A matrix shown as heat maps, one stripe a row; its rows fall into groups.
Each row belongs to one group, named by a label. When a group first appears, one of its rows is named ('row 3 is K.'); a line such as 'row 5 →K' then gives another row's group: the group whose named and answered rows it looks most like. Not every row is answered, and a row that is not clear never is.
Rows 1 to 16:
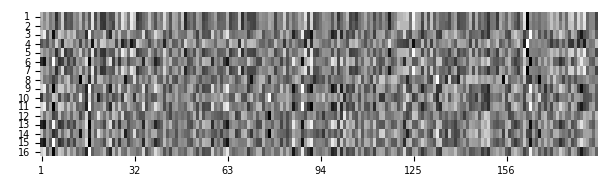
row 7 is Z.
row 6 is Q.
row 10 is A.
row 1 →Z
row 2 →Z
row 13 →Q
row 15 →Q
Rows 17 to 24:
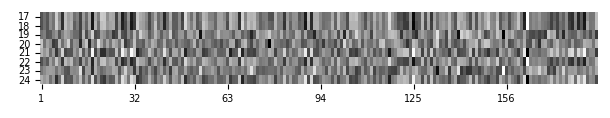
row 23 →A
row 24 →Z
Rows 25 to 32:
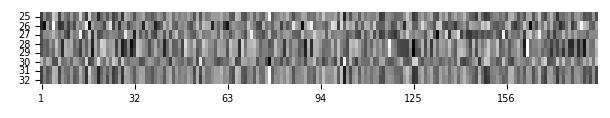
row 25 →A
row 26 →Q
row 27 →A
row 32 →A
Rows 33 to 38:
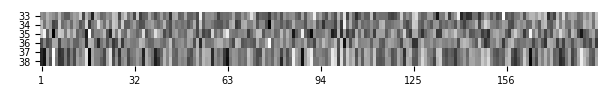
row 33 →A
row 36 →A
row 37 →Q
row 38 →Q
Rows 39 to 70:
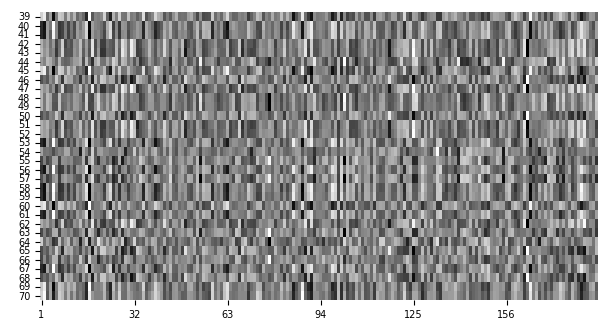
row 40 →Q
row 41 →Q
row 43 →Z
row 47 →Z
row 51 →Z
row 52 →Z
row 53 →Q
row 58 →Q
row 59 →Q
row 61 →Q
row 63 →A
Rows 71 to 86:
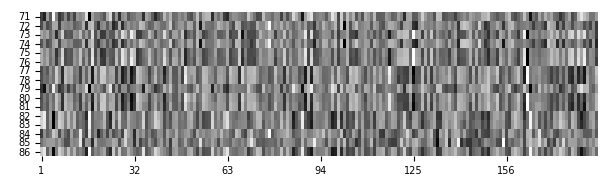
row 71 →Q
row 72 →A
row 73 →Z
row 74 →A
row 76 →Z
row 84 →A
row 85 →A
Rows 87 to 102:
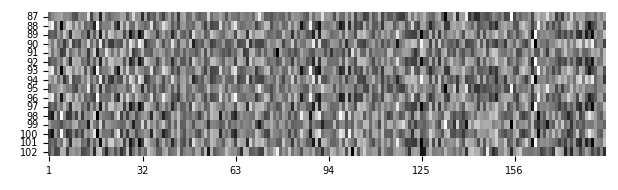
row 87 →A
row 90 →Z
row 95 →A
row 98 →Q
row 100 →Q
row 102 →A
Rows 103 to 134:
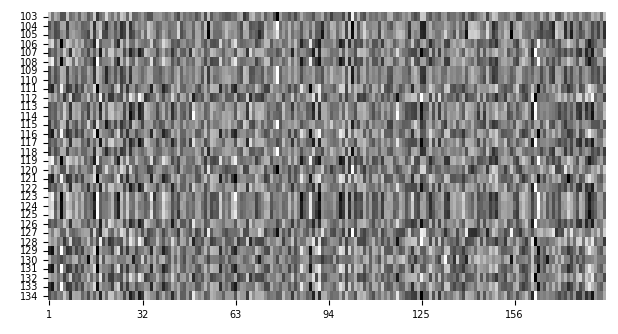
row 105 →A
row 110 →A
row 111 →Q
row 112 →Z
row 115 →A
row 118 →A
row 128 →Z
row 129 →Q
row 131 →Q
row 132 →Z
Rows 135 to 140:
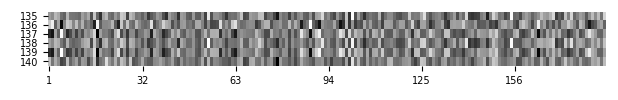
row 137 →Q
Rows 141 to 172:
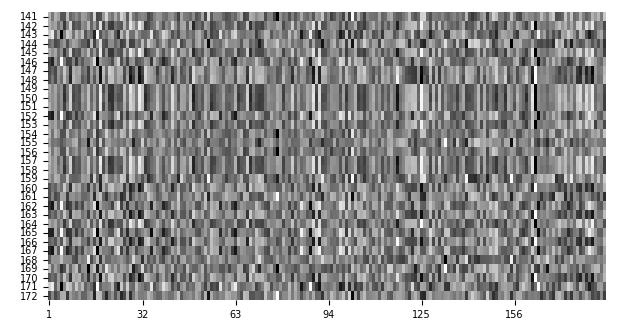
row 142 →Z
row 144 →A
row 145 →Z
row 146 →Q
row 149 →Z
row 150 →Z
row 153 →Z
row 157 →Z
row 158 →Z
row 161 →A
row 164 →Z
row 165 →Q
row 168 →A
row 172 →A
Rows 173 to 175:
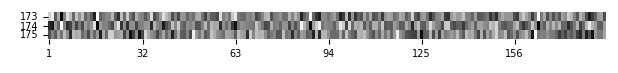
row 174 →Q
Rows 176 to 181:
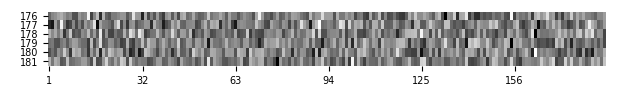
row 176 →A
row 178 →Z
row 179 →A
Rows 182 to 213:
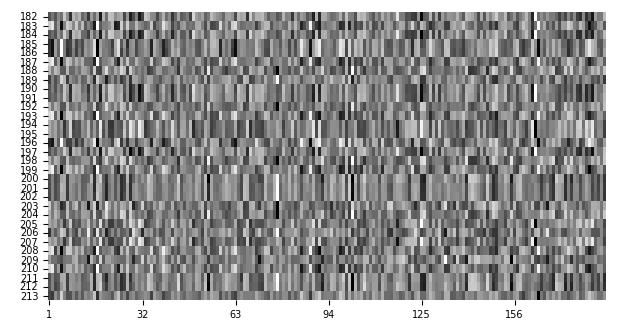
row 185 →Q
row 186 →Q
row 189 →A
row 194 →Z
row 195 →Z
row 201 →A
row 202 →A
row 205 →Z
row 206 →A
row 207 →Z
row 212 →A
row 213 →Q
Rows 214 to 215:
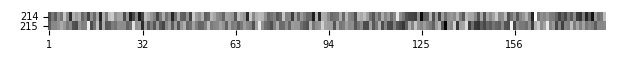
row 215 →A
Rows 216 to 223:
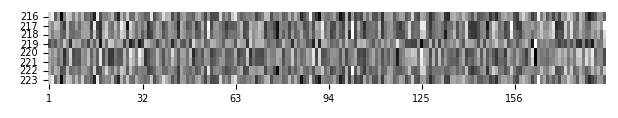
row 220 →Z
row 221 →Z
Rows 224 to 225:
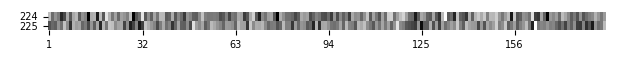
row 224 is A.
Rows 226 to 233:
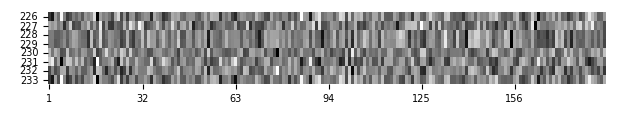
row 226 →Q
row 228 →A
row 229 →A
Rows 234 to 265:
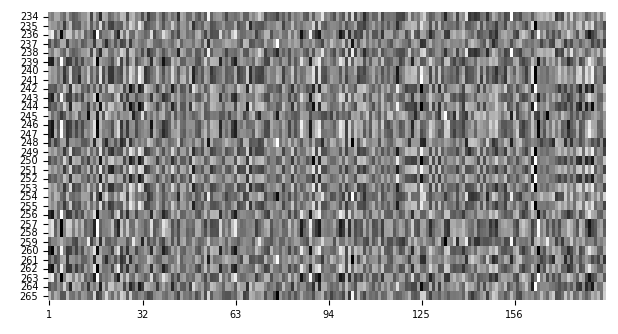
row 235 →Z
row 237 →A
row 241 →Z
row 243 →Q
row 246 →Q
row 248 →A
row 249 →Z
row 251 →Z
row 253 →Z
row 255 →Z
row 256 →Q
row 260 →Q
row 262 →Q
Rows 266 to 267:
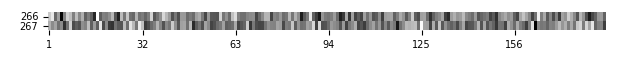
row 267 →Z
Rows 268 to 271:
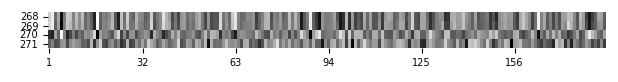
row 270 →Q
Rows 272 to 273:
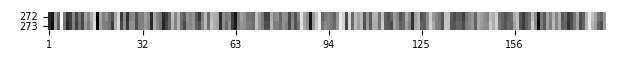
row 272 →Q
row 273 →Q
